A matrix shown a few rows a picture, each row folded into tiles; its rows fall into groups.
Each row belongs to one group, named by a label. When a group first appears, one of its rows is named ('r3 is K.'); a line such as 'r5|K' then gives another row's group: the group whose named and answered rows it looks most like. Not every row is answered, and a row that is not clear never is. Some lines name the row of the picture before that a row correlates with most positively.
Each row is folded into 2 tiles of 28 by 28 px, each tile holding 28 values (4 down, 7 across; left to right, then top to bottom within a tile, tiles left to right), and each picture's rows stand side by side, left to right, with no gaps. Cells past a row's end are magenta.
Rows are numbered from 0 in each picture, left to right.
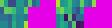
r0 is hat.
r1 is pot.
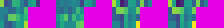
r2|hat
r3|hat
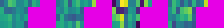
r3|pot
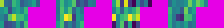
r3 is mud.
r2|pot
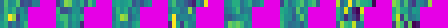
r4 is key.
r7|pot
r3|pot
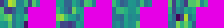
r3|mud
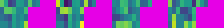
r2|key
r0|hat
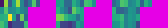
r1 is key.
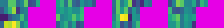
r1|pot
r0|key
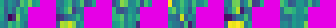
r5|hat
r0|mud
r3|pot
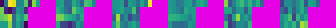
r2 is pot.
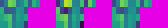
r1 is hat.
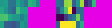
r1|key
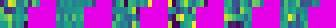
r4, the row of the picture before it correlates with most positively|0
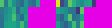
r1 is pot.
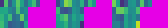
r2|hat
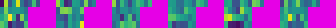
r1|hat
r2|mud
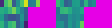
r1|hat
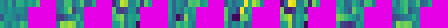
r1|key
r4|mud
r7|key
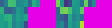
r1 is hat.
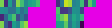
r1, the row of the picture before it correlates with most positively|0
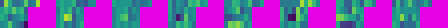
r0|pot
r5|mud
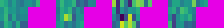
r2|mud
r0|pot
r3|pot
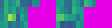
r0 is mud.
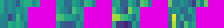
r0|mud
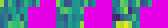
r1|hat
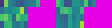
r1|hat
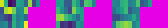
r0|hat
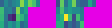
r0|mud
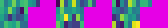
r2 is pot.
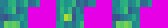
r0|key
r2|key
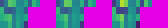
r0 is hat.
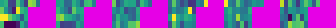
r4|pot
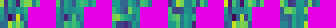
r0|mud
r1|mud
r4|mud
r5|hat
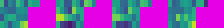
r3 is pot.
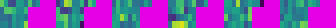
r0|hat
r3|key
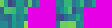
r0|hat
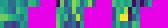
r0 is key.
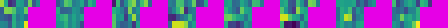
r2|mud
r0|hat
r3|key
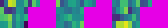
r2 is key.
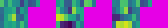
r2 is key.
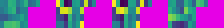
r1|hat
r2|hat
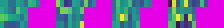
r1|hat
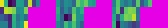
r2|pot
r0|hat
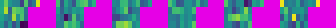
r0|pot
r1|mud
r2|key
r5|pot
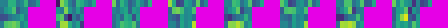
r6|key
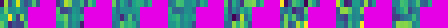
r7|key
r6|hat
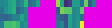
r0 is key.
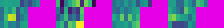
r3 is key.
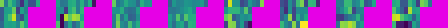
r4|pot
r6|key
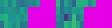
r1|mud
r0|pot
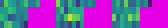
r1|pot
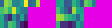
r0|pot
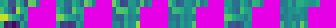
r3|hat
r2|hat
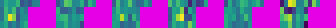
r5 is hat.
